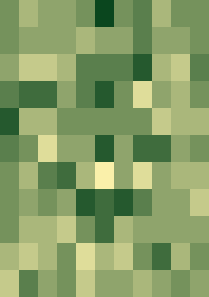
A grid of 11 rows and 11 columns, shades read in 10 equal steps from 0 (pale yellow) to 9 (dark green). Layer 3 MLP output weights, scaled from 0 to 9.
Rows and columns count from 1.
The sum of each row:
54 47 48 56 47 55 39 57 44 39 43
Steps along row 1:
down up same up up down up down up same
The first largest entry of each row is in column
6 8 8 6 1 6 4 5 6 9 2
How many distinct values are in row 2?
4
